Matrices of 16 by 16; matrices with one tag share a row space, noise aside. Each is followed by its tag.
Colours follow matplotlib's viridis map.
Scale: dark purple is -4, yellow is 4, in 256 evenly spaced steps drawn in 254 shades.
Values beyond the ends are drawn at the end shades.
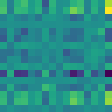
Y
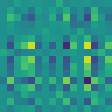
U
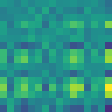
Y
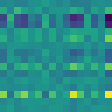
Y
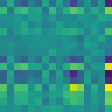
Y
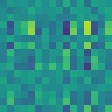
U
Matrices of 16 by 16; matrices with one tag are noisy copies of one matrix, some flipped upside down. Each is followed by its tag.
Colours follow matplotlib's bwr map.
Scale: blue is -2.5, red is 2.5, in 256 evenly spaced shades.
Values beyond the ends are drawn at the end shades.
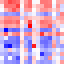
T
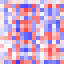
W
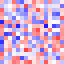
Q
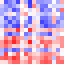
T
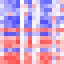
T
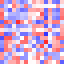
Q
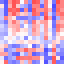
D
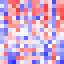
D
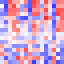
D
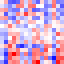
D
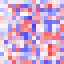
W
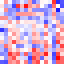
D
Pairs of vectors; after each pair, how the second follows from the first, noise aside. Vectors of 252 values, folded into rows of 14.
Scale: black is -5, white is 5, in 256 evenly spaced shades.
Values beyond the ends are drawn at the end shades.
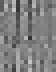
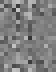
sign-scrambled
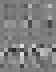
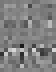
negated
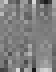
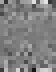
sign-scrambled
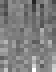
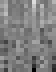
negated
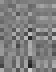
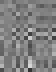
negated
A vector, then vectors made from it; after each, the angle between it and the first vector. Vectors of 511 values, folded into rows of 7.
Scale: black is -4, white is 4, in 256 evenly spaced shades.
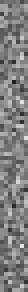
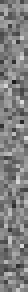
nearly parallel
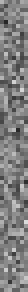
partly opposed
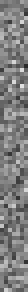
partly opposed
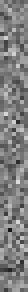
partly aligned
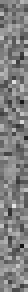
nearly opposite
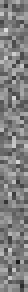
partly opposed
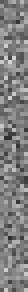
partly opposed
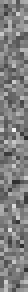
partly opposed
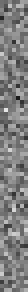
partly opposed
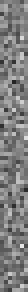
nearly parallel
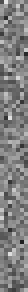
orthogonal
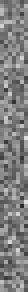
partly aligned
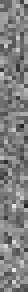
partly opposed
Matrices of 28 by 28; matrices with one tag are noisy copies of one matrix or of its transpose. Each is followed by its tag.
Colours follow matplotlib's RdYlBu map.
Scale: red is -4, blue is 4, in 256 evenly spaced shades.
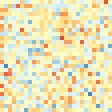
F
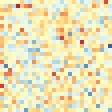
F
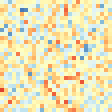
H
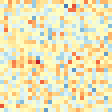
F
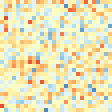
F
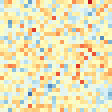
H
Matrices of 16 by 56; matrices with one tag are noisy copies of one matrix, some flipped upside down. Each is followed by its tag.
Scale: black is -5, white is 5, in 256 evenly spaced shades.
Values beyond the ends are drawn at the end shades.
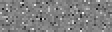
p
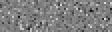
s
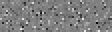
p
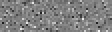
p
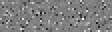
p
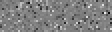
s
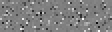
p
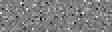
p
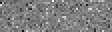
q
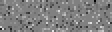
q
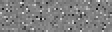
p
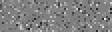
s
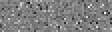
s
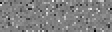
q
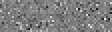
s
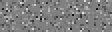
p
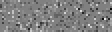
s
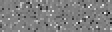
s
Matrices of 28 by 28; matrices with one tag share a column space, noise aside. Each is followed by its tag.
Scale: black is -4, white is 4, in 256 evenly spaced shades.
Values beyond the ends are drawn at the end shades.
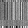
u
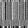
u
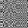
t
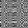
t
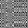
t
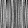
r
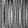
r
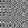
t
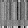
u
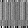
u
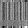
u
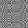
t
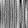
r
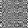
t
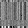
u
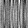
r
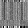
u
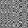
t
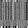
u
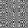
t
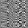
t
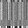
u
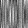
r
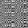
t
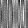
r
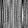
r
